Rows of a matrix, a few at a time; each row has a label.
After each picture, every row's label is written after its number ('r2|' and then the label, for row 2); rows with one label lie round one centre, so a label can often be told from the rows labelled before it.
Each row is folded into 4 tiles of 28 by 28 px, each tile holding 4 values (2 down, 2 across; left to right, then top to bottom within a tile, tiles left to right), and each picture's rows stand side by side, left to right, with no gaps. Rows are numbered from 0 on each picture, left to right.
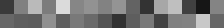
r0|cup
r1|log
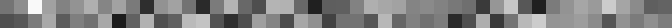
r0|cup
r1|log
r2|log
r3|cup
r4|log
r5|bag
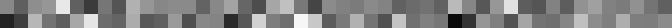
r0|log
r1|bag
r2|log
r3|bag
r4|log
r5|bag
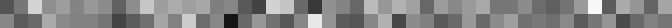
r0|cup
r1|cup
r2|log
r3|cup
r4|bag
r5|cup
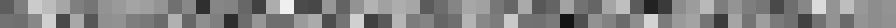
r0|cup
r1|bag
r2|log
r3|bag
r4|bag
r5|log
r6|bag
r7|cup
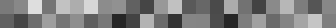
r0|cup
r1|log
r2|log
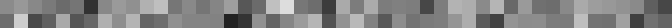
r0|bag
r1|bag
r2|log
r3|bag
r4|bag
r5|bag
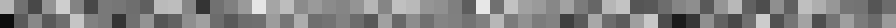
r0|log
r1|log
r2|cup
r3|cup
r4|cup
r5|log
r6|log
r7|bag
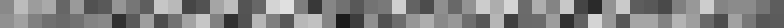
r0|bag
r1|log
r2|log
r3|log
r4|cup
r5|log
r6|bag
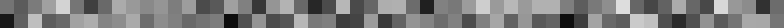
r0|log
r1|bag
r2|log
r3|log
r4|cup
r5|log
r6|log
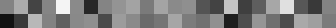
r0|log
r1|bag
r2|log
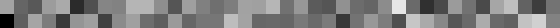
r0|log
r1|bag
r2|bag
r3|log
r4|log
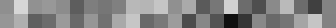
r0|bag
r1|bag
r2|log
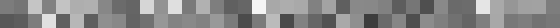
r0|cup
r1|cup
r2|cup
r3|bag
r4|cup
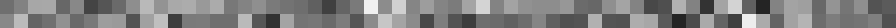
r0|bag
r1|cup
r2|bag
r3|cup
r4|cup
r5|log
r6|log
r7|bag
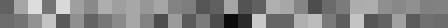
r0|cup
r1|bag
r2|log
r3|bag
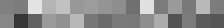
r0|cup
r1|cup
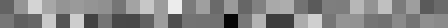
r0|cup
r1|cup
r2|log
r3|bag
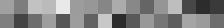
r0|cup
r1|log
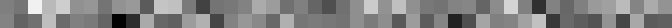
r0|cup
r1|log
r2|bag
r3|cup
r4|log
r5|cup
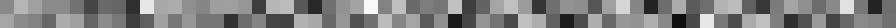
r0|bag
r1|cup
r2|log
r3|cup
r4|log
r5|log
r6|log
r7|log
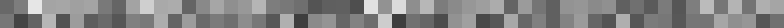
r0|cup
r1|cup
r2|bag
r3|cup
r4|bag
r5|bag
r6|cup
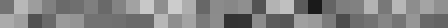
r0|bag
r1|cup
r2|log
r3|cup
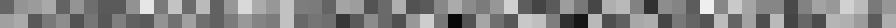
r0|bag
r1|cup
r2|bag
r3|log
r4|log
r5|log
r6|cup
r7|cup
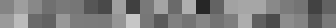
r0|bag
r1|bag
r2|bag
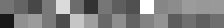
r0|log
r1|cup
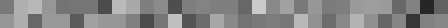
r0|bag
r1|bag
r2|cup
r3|bag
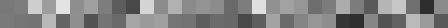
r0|cup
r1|cup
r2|cup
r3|log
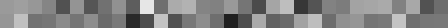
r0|bag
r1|cup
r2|log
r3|bag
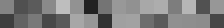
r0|log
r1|bag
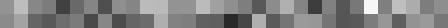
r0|bag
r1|cup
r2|log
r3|cup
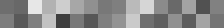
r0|cup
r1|bag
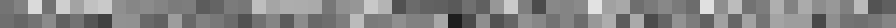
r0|cup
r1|bag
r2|cup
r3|bag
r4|log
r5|cup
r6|cup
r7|bag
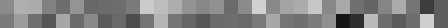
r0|bag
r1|cup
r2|cup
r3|log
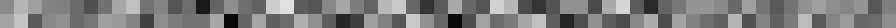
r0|bag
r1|bag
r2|log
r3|log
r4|log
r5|log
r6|bag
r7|bag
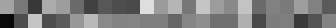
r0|log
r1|cup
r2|bag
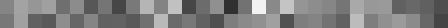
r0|bag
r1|cup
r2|cup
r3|bag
